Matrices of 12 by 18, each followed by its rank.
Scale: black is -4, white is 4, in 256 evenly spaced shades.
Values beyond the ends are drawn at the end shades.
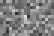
full rank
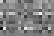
two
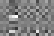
two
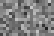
full rank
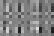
two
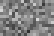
full rank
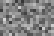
full rank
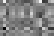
two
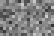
full rank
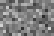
full rank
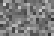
full rank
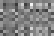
two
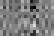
two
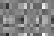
two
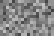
full rank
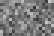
full rank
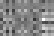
two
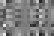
two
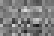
two
